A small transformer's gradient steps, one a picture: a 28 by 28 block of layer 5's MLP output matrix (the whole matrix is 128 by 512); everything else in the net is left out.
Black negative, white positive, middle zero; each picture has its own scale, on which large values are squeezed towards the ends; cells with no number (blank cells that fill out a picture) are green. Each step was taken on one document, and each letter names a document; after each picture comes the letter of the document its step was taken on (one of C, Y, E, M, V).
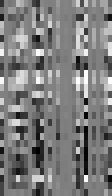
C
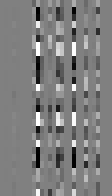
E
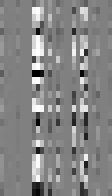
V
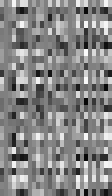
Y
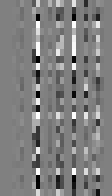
E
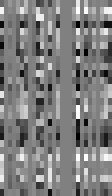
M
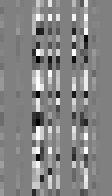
V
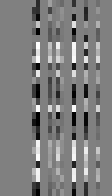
E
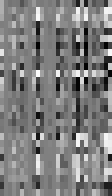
M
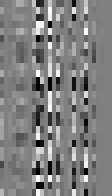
V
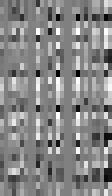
Y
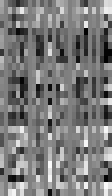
Y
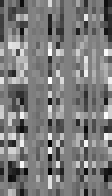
Y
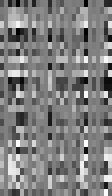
Y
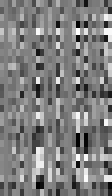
M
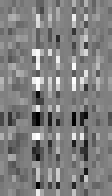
C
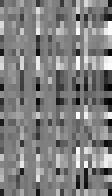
M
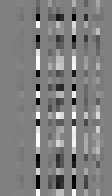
E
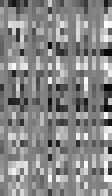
Y
